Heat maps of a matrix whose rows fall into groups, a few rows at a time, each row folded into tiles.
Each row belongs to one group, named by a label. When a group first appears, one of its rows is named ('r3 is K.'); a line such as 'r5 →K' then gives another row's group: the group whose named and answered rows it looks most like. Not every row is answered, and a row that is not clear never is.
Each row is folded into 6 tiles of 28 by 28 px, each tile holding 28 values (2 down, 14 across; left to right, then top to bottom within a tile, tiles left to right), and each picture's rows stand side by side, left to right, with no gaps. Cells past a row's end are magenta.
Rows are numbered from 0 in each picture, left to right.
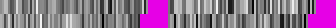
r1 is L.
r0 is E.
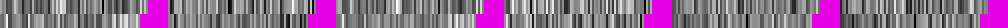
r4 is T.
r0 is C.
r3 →L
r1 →L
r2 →C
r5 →T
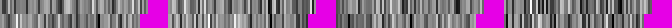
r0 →L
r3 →C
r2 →T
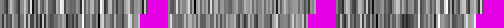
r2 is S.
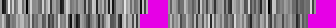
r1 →E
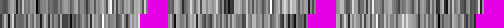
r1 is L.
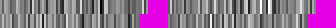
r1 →S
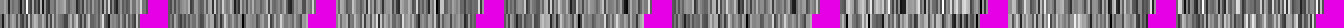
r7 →C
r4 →T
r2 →E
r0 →C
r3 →T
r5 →L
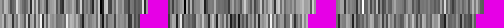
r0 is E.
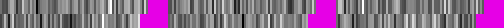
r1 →T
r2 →C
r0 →S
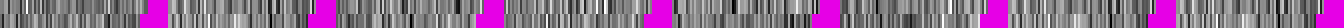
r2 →T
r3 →S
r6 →E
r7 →E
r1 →E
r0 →C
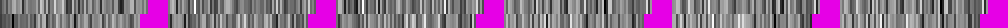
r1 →C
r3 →E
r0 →T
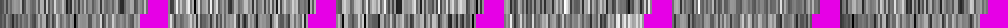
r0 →T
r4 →C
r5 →T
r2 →L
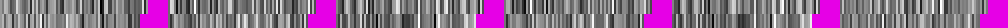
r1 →C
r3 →C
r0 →E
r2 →S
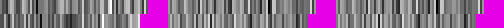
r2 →E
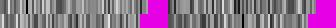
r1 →T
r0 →L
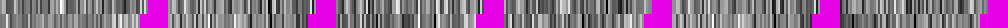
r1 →E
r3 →C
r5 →T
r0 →C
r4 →E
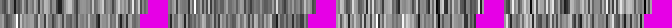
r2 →E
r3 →L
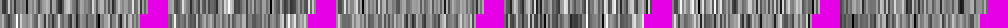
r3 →S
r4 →L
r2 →L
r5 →T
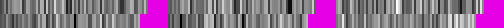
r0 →T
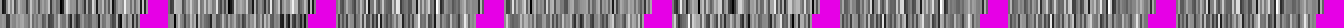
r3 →L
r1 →L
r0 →L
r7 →S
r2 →S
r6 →S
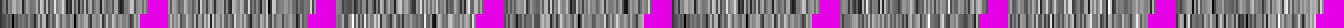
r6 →S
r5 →C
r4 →T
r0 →T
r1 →E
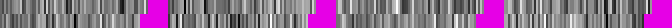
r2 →C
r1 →S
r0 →T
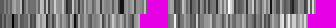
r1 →C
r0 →T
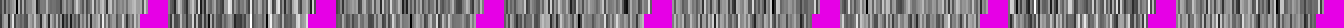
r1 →S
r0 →S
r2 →T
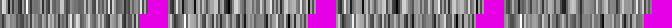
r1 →L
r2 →L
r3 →L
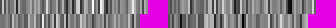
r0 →S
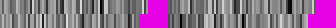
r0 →E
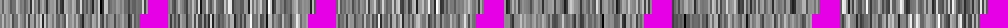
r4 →T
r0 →E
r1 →S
